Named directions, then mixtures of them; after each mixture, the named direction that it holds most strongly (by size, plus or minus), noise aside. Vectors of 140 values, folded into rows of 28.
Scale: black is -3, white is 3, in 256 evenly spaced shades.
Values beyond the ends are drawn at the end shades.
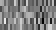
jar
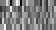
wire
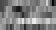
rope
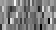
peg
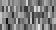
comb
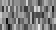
comb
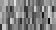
peg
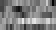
rope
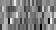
peg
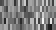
jar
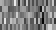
jar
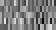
jar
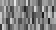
comb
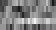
rope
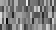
comb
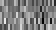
jar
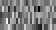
comb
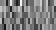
wire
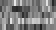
rope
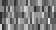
comb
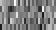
peg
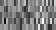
jar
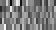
wire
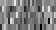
peg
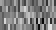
jar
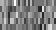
peg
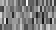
jar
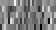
peg
